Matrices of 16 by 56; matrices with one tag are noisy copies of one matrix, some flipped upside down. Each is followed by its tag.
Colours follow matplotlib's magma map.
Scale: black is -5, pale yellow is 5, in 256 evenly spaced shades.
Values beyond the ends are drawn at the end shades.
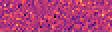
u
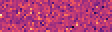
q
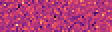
u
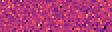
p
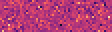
p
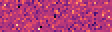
u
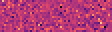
p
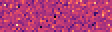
u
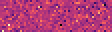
p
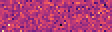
p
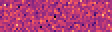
u
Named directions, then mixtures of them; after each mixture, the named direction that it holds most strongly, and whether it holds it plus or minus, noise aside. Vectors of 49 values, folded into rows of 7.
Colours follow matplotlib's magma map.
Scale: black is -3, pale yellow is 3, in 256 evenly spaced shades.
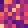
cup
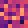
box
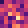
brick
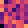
cup, minus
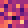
box, minus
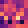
box, plus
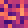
box, plus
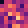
brick, plus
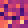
box, minus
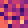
box, minus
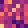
cup, plus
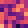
brick, minus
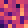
box, plus
